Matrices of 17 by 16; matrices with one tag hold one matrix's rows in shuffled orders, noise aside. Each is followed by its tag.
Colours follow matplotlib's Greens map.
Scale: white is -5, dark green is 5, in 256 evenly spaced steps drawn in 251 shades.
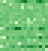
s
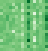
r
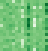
r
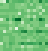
s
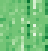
r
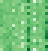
r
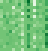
r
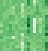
r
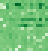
s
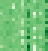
r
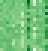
r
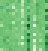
r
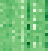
r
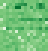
s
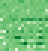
s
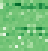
s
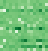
s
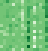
r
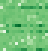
s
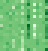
r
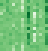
r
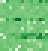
s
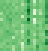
r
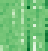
r
